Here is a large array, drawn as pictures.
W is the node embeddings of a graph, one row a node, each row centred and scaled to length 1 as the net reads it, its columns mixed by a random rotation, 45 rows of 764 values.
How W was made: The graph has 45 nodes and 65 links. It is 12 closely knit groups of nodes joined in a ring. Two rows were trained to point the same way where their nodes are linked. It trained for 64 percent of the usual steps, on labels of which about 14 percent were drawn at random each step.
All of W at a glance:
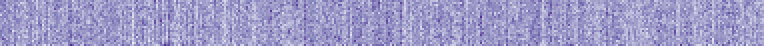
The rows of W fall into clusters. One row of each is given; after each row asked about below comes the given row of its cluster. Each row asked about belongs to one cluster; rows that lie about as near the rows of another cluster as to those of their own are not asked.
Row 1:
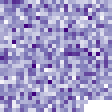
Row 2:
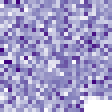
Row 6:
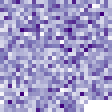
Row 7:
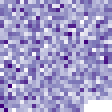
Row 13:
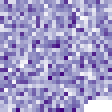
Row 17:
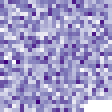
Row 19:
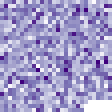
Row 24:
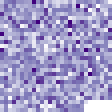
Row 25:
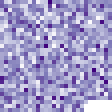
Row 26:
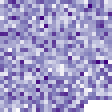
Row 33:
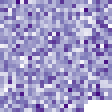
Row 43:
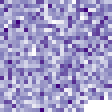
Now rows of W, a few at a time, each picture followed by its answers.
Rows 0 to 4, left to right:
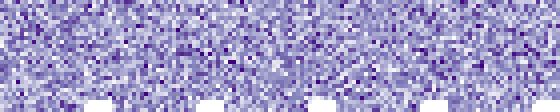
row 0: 6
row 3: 19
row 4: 1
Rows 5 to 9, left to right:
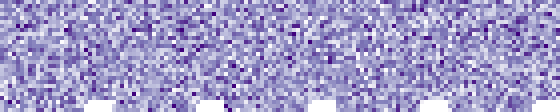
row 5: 1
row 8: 25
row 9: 6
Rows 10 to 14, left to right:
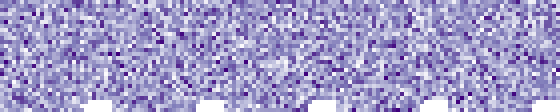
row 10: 17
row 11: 2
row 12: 26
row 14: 26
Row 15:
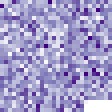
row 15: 25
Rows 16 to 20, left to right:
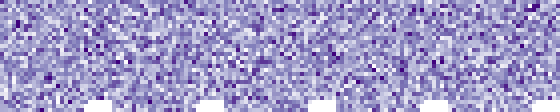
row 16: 43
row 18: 7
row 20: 43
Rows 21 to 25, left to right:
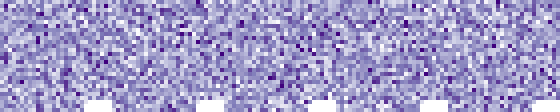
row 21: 19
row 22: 7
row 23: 43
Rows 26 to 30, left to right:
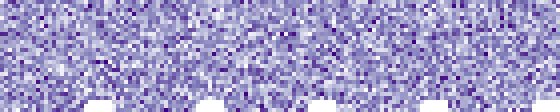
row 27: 13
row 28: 33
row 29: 24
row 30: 24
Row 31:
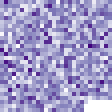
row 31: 2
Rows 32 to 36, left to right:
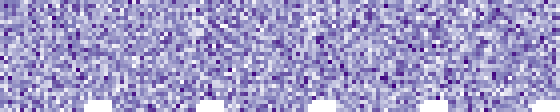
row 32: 24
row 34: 13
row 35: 43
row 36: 17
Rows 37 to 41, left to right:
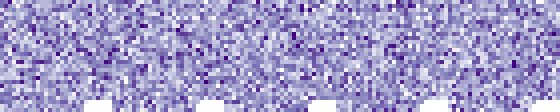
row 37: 19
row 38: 1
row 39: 24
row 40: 13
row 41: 33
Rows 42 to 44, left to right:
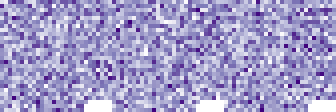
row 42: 26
